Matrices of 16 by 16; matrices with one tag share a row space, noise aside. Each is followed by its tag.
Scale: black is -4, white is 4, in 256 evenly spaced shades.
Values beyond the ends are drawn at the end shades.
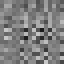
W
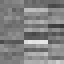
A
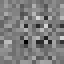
W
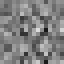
W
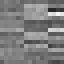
A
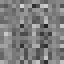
W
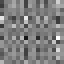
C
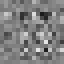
W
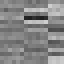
A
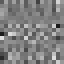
C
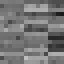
A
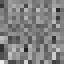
C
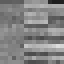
A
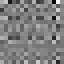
C
